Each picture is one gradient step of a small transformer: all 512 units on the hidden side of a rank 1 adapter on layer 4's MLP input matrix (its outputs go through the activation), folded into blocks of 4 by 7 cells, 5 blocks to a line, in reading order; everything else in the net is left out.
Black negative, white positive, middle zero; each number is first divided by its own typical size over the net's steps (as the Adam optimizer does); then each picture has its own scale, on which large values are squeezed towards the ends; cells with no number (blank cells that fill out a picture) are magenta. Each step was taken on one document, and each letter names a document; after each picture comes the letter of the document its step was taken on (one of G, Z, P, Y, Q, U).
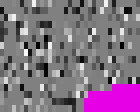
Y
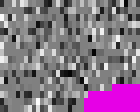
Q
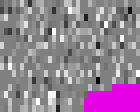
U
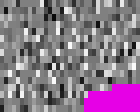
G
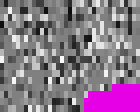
Q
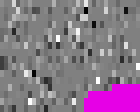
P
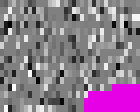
Q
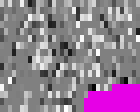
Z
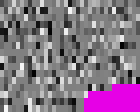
Q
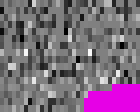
Y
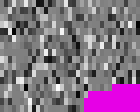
Q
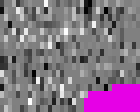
P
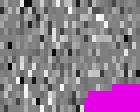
U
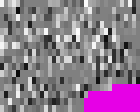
G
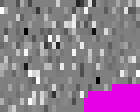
P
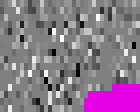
U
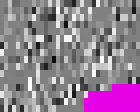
G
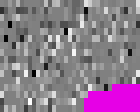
P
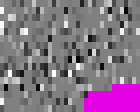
Y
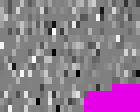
U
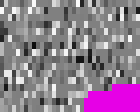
Y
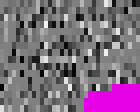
Z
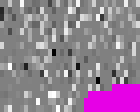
U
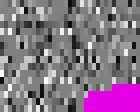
Q
